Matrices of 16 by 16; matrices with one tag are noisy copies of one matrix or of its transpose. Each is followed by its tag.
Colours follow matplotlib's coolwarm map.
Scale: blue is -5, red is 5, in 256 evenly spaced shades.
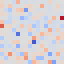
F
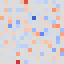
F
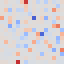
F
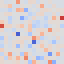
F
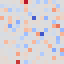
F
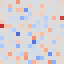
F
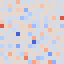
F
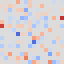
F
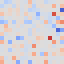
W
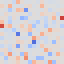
F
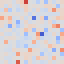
F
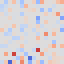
W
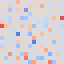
F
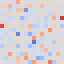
F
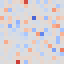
F
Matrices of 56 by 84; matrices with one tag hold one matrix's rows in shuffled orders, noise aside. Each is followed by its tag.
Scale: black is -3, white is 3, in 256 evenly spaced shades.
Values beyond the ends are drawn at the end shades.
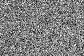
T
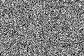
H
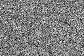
T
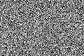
H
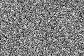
H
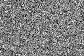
T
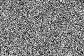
H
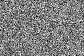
T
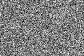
T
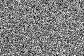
T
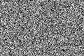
H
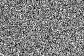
T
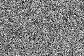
T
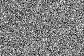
T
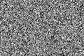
H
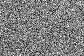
T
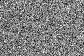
T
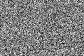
H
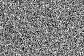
T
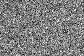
T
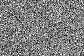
T
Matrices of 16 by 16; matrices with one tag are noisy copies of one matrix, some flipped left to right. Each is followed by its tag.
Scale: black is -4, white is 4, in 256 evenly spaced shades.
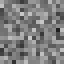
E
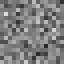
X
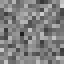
E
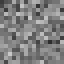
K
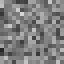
E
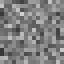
E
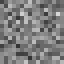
X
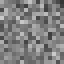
K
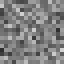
E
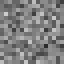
X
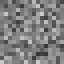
X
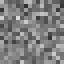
K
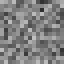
E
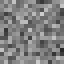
E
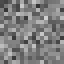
K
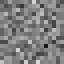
X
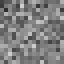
K
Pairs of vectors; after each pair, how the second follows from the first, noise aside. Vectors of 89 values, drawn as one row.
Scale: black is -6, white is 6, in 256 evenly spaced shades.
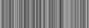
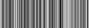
scaled up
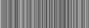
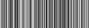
scaled up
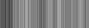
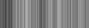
copied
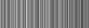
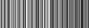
scaled up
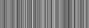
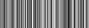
scaled up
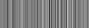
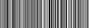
scaled up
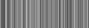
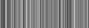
copied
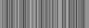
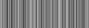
copied
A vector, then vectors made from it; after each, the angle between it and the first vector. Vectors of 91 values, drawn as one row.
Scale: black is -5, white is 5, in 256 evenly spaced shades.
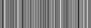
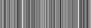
nearly opposite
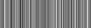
partly aligned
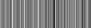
orthogonal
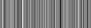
nearly opposite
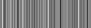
nearly opposite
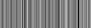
partly aligned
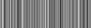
nearly opposite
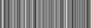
partly opposed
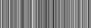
partly aligned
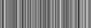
nearly parallel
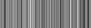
partly opposed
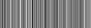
orthogonal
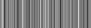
nearly opposite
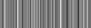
nearly parallel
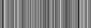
nearly parallel
